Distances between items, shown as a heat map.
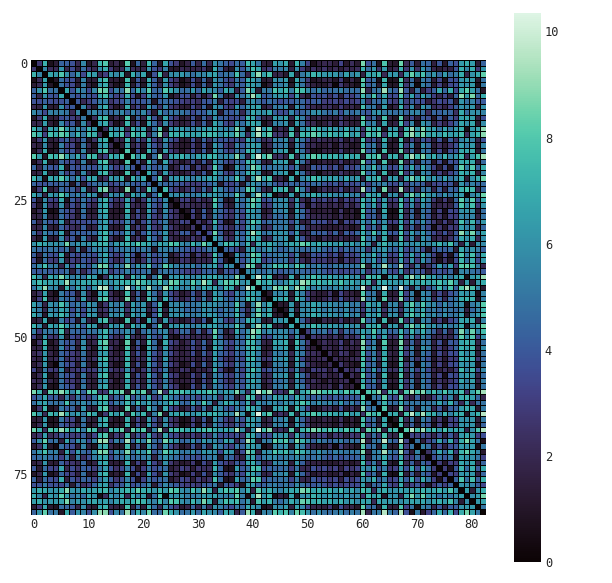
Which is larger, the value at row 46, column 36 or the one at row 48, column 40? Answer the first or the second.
the second
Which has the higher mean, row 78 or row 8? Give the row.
78
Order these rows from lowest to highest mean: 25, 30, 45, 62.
30, 25, 45, 62
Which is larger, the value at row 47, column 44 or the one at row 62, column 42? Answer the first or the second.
the first
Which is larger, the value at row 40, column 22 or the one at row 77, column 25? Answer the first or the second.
the first
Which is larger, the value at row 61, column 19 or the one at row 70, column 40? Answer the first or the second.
the second
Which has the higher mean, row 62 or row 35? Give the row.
62
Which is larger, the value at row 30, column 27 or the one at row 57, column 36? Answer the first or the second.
the second
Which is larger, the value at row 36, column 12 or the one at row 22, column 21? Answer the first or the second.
the first
